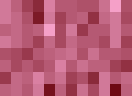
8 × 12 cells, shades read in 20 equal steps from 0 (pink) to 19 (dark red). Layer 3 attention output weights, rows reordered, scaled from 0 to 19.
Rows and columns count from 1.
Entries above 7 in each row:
8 7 8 7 9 10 7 8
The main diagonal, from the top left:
5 7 9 12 8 4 12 6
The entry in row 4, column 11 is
5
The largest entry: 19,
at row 8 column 11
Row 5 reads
10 11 13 9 8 7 6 10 6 9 9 10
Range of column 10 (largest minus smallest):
6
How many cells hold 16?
0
